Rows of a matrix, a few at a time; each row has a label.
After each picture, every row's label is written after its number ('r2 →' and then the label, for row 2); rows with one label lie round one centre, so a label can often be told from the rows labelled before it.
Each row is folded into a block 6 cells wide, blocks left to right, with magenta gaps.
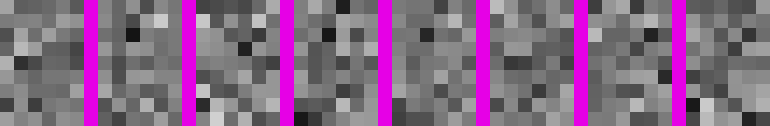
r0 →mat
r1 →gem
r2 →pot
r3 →gem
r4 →gem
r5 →mat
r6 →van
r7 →pot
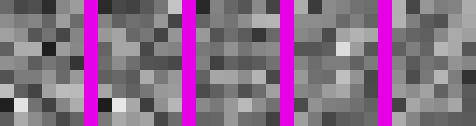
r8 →pot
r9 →pot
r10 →van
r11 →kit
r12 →kit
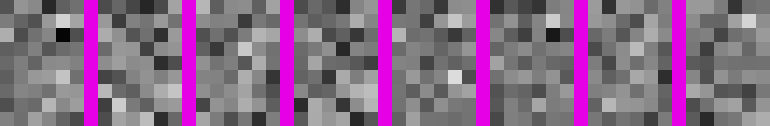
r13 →van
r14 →pot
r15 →kit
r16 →pot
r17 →van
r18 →van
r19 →kit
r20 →gem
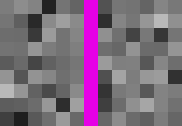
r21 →gem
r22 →van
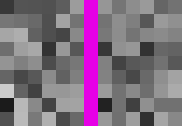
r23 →pot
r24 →mat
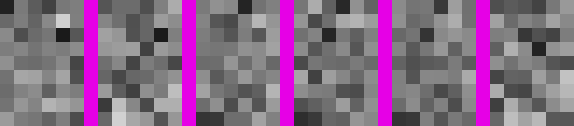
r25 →van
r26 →pot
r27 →gem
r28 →gem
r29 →gem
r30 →pot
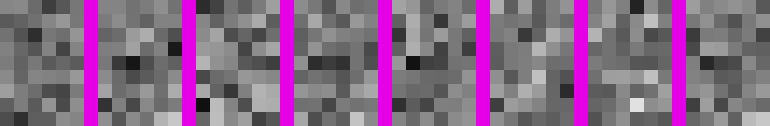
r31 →gem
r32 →mat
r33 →pot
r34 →mat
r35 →mat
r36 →kit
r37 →van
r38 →mat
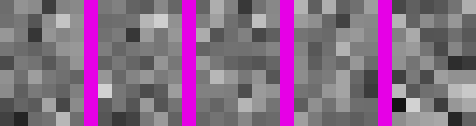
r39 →gem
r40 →gem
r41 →van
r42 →kit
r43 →pot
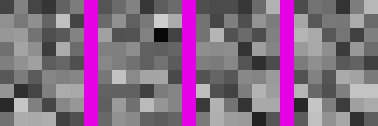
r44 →pot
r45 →van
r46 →pot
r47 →pot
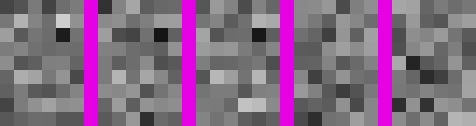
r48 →van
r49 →van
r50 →van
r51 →gem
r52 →mat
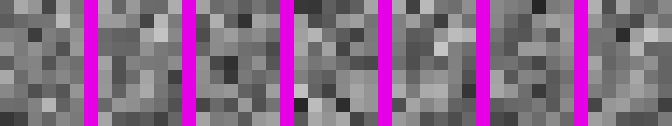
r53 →gem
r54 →kit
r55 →mat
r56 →pot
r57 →kit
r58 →gem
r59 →kit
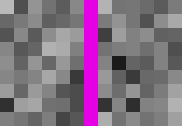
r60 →kit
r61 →mat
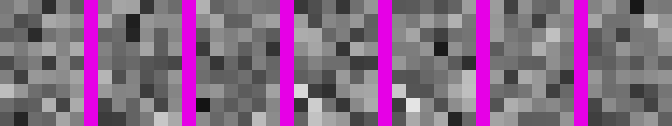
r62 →gem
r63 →gem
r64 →mat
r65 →pot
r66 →pot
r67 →kit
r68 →gem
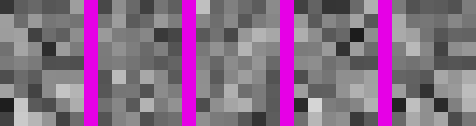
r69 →pot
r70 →van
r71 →kit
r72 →pot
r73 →pot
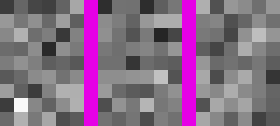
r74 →pot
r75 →van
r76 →kit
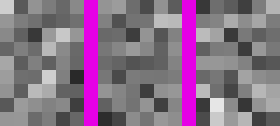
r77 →kit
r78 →gem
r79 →pot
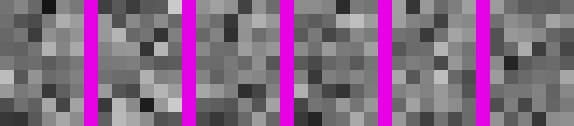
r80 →gem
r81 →pot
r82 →gem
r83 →gem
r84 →kit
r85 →mat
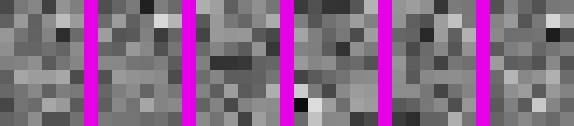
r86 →van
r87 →van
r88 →mat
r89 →pot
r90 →gem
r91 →van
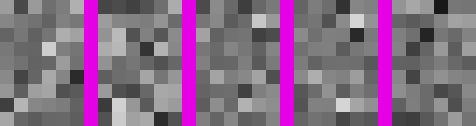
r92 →kit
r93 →pot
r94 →van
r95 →van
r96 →gem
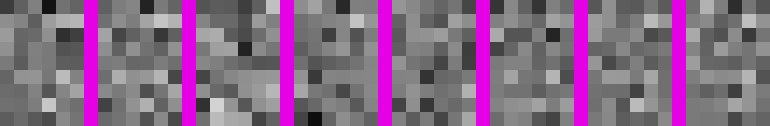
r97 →van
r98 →van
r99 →pot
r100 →gem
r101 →mat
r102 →van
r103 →van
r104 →van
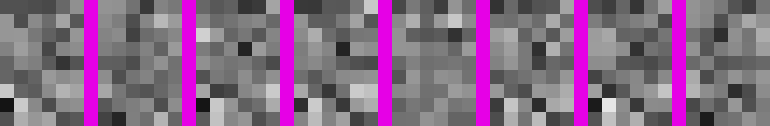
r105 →pot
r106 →gem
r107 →pot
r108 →pot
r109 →van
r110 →pot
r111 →pot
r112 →gem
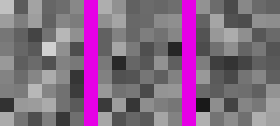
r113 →kit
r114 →mat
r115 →mat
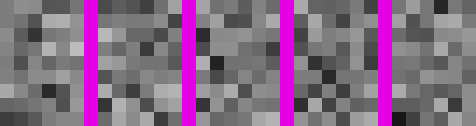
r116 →gem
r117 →pot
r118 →mat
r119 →mat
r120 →gem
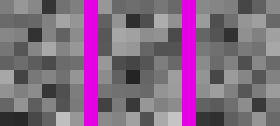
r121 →gem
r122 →mat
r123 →gem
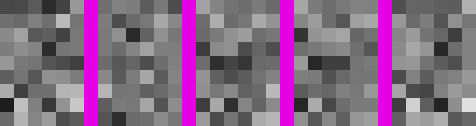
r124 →pot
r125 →gem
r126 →mat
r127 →mat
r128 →pot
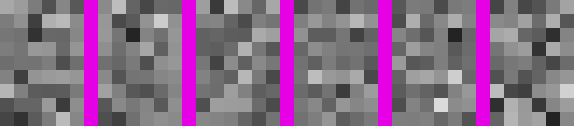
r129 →gem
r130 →gem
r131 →kit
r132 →van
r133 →van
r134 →pot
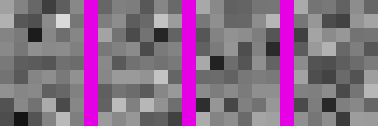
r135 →gem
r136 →van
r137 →mat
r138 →mat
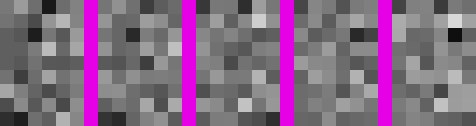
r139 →gem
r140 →gem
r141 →van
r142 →van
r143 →van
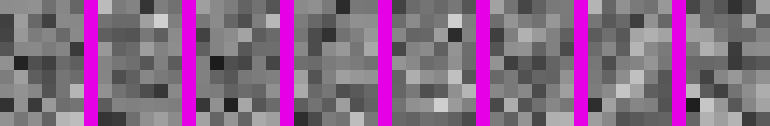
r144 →mat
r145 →gem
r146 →mat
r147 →gem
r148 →van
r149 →mat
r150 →kit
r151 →pot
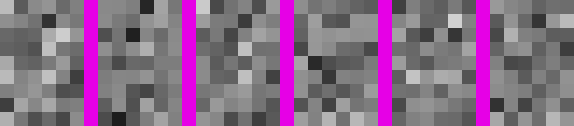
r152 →kit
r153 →gem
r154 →kit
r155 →mat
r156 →van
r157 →mat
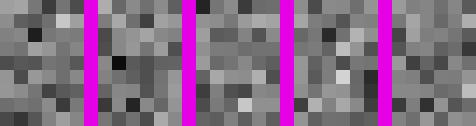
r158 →gem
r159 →mat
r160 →van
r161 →kit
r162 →mat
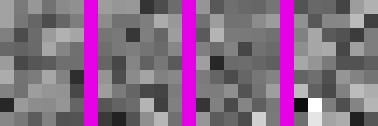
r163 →kit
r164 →gem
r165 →mat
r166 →pot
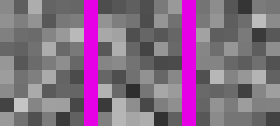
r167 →kit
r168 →pot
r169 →van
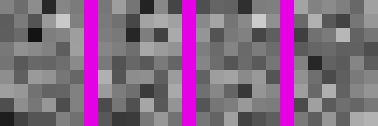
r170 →gem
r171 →gem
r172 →van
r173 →mat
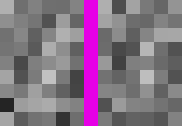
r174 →kit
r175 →kit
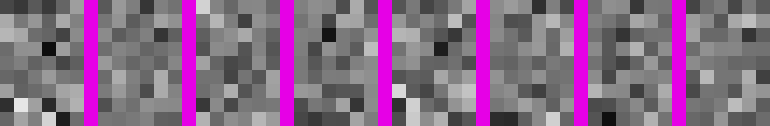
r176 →pot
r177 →van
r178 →mat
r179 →gem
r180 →pot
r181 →gem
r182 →gem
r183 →van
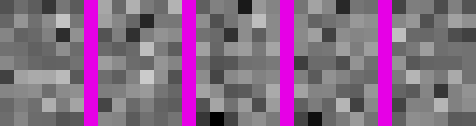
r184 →van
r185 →kit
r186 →gem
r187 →gem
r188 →van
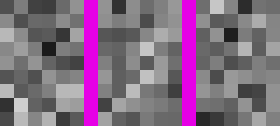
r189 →pot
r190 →kit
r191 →gem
